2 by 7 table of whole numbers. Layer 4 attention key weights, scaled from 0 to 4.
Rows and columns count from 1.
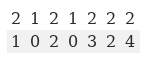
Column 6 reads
2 2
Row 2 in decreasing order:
4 3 2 2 1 0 0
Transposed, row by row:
2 1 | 1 0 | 2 2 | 1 0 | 2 3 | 2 2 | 2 4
